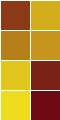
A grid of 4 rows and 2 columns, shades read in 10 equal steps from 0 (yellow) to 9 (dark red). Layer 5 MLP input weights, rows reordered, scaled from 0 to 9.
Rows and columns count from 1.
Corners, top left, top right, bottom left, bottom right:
7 2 0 9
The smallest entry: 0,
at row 4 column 1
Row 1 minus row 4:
7 -7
